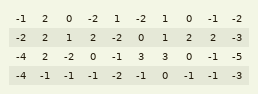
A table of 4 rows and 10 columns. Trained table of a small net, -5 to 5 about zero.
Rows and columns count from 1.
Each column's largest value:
-1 2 1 2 1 3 3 2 2 -2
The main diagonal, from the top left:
-1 2 -2 -1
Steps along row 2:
up down up down up up up same down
